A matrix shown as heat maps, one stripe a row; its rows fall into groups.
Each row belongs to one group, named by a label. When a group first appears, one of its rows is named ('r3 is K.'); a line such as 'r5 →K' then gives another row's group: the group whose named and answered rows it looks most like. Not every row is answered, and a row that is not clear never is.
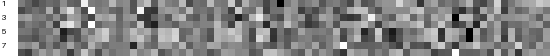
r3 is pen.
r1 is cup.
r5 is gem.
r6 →gem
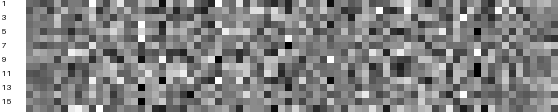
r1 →cup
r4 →cup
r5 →gem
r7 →cup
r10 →gem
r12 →cup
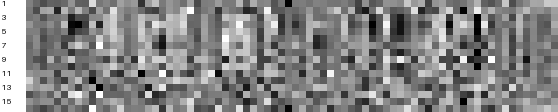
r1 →cup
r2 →pen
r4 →gem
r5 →gem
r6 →gem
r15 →pen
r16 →cup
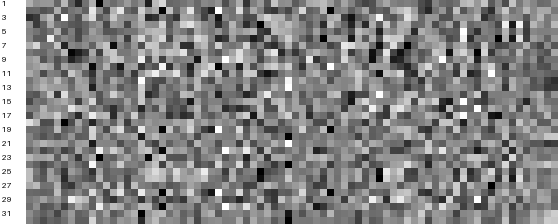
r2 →cup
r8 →gem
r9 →gem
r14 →pen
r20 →cup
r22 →gem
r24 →cup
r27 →pen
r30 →gem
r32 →cup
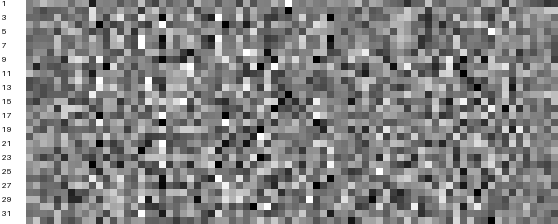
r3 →cup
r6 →cup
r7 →cup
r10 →pen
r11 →pen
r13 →gem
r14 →cup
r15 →gem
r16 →pen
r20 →pen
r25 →pen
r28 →gem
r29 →gem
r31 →cup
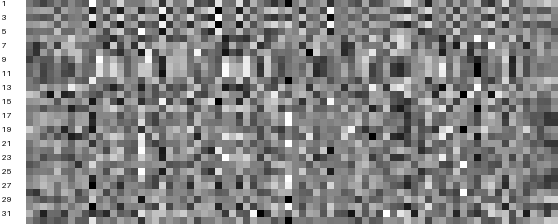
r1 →cup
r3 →cup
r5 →cup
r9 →gem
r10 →gem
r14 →pen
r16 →gem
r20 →gem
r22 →cup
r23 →gem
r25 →cup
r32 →cup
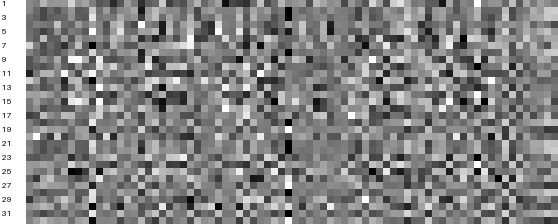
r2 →cup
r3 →cup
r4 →cup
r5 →cup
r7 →pen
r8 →cup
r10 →gem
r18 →cup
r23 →gem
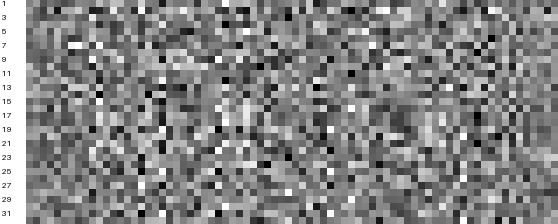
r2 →pen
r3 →cup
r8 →gem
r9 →cup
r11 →pen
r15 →gem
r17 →gem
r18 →gem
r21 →gem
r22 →cup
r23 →cup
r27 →cup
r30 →gem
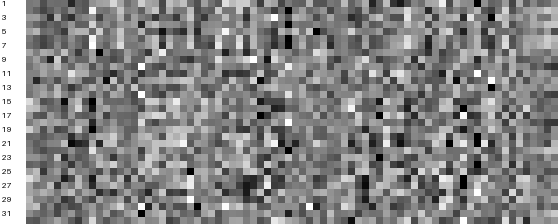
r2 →cup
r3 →pen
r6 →cup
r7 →cup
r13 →pen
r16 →pen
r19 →pen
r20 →gem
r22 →cup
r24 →gem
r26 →pen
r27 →pen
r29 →pen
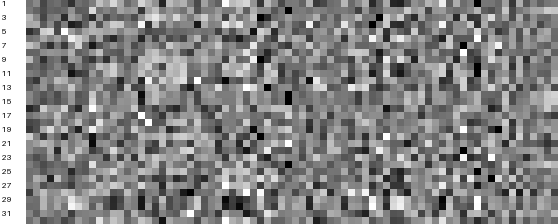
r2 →cup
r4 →gem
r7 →pen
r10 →gem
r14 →cup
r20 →pen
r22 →pen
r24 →cup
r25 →gem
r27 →gem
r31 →pen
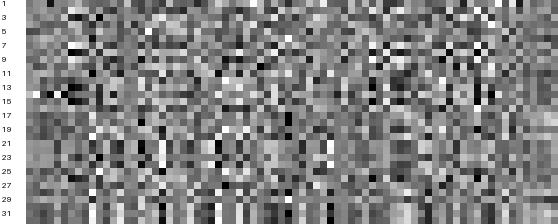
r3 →gem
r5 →gem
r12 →gem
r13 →gem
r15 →gem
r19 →gem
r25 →gem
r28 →cup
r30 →cup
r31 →cup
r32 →cup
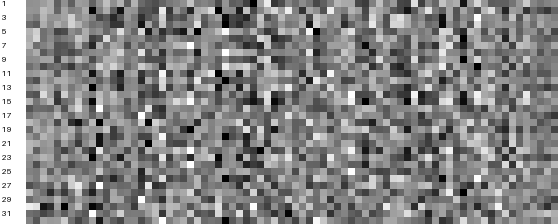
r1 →pen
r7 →pen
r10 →gem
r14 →pen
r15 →pen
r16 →gem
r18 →gem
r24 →pen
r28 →pen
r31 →cup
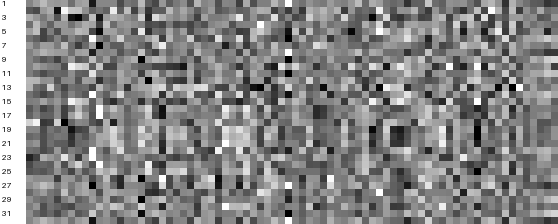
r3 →gem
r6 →cup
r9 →cup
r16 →gem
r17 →gem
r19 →gem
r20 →gem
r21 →gem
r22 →cup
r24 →gem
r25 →gem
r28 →pen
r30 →gem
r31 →cup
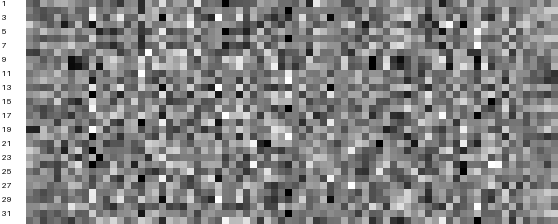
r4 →pen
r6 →cup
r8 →gem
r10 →gem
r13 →cup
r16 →cup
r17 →gem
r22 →pen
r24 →pen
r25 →pen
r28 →cup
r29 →cup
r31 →cup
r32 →gem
